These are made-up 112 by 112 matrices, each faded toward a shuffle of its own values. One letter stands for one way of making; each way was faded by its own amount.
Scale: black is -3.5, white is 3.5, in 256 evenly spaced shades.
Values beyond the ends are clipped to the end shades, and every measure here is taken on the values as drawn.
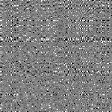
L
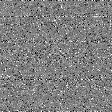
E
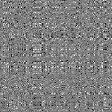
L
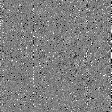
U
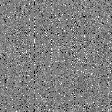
U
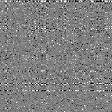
L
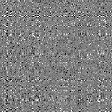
L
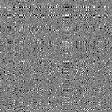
L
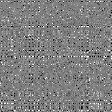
L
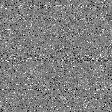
E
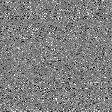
E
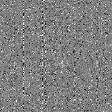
U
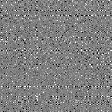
L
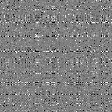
L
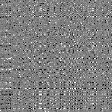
L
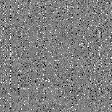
U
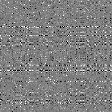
L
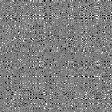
L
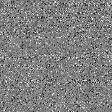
E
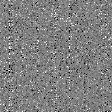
U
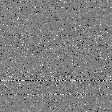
E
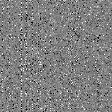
U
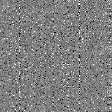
U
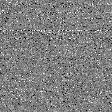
E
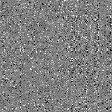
U
